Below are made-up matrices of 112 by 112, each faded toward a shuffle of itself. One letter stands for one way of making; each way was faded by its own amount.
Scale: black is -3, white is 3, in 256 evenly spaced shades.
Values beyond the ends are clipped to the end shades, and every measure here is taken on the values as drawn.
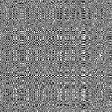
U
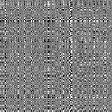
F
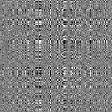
F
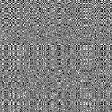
U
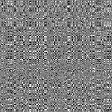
U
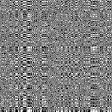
U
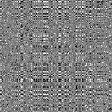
U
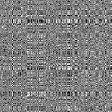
U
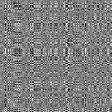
F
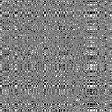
U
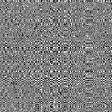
U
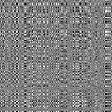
F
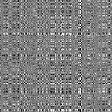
F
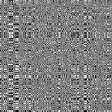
U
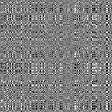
F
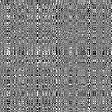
F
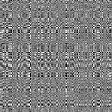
F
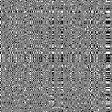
U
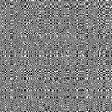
U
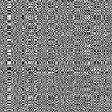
F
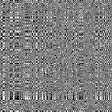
U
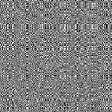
U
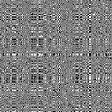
U
